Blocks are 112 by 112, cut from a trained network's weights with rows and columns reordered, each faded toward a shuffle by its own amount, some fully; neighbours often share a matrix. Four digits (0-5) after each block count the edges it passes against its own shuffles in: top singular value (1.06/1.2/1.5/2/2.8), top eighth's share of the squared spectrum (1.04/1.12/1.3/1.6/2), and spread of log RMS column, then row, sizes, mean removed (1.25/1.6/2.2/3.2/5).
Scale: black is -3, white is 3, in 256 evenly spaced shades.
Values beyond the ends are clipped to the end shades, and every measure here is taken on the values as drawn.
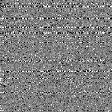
5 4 1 4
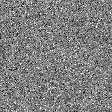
1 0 0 0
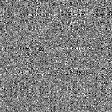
4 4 2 3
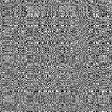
5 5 3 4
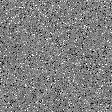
1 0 0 0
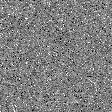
0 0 0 0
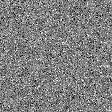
2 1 0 0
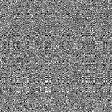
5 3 2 2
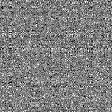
4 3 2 2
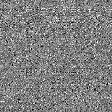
4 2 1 2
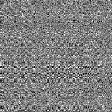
5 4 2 3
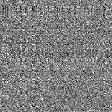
4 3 2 2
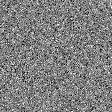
1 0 0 0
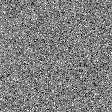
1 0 0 0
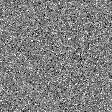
0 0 0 0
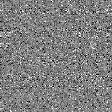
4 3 2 3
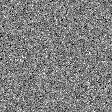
0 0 0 0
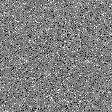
2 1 0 1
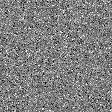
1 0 0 0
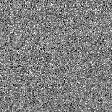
3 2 0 1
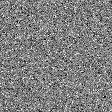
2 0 0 0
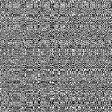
5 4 3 3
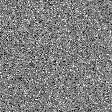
1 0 0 0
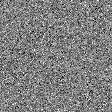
0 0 0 0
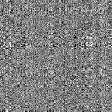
4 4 2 3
